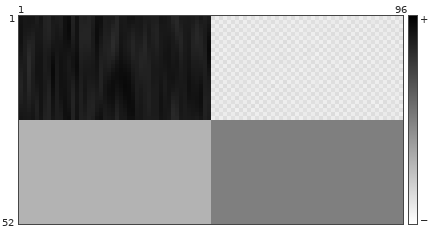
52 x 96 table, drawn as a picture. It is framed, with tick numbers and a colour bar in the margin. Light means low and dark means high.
It is made of 2 by 2 panels. Panel 1,1: very high, streaked downward, faint in contrast. Panel 1,2: very low, checkered, faint in contrast. Panel 2,1: low, flat. Panel 2,2: middling, flat.
